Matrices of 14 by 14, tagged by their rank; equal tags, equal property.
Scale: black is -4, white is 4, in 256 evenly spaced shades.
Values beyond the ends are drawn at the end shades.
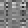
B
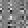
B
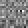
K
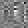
B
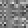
K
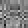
B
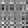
B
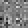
K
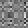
B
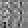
K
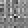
K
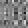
B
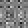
B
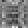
B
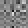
B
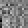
K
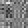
B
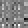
B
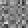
K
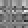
B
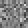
K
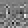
K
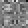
K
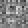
K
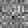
K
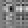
B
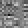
K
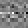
B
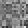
K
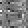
K
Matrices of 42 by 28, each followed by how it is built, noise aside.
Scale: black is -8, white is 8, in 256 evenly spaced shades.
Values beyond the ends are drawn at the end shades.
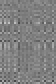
low rank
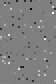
sparse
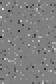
sparse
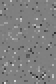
sparse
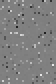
sparse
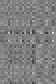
low rank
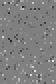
sparse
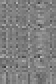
low rank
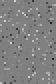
sparse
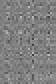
low rank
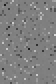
sparse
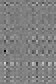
low rank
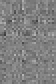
low rank
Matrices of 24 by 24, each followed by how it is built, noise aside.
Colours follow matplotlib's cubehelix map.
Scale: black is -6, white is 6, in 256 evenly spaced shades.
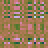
low rank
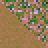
upper triangular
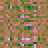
low rank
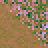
upper triangular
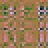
low rank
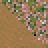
upper triangular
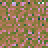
low rank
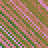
Toeplitz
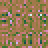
low rank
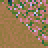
upper triangular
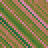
Toeplitz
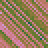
Toeplitz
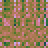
low rank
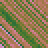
Toeplitz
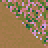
upper triangular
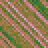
Toeplitz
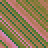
Toeplitz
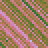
Toeplitz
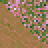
upper triangular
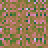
low rank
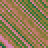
Toeplitz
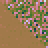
upper triangular
